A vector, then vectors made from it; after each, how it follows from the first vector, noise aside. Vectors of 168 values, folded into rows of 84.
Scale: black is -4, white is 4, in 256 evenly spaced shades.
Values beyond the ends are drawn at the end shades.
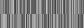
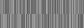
shrunk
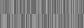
shrunk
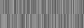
shrunk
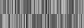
sign-scrambled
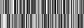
scaled up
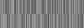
shrunk
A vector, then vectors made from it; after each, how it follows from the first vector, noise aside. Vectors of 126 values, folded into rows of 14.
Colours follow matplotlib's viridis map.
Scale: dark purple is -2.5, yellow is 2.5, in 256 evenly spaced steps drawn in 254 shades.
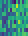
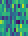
wrapped around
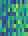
copied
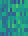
shrunk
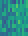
shrunk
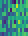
copied
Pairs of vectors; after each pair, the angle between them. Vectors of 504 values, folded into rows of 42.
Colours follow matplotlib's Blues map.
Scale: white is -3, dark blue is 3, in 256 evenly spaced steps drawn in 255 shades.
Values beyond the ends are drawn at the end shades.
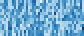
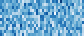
partly opposed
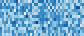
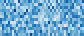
nearly opposite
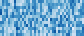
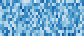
orthogonal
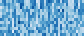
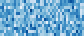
partly opposed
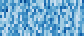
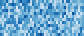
partly aligned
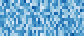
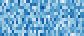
nearly opposite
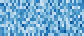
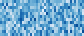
partly aligned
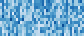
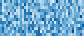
partly opposed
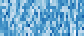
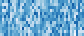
nearly parallel
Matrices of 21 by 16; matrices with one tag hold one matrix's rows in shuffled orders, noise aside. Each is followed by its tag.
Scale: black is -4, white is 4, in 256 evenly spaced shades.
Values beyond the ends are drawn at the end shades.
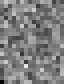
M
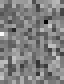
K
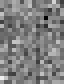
K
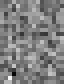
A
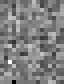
A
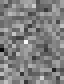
M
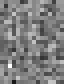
A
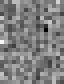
K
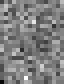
M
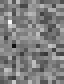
A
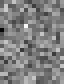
M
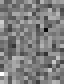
K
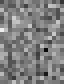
K
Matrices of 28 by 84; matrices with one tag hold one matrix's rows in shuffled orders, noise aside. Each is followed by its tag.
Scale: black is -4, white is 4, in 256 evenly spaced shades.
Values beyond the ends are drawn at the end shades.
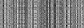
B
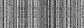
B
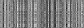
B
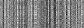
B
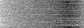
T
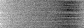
T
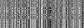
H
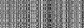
H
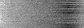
T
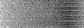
T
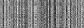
B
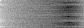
T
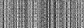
B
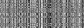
H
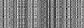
B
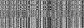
H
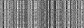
B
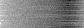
T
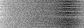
T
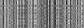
B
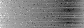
T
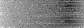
T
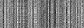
B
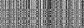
H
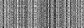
B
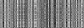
B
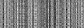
B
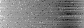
T
